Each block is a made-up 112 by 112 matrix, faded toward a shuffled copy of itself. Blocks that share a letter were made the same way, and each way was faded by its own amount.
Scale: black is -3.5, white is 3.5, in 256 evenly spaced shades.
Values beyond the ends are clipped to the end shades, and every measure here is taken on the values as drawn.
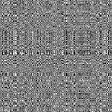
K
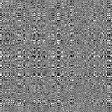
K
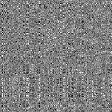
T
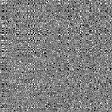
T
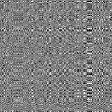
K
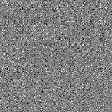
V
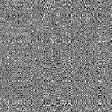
T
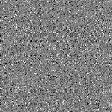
V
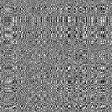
K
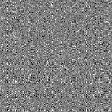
T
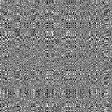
K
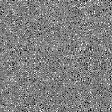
V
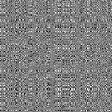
K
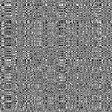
K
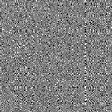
T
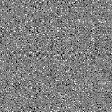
V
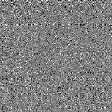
V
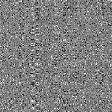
V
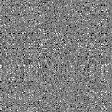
V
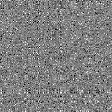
V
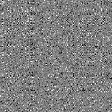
V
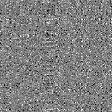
V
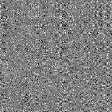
V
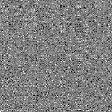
V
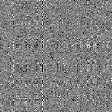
T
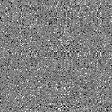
V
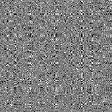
T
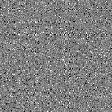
V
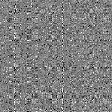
T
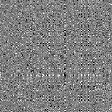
T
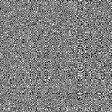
T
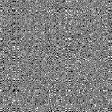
T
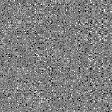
V
